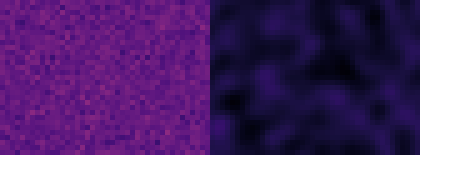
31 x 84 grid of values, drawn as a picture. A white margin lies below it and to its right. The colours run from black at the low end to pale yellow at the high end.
The table splits into one row of 2 panels. Panel 1,1: low, fine-grained, faint in contrast. Panel 1,2: very low, blotchy, faint in contrast.
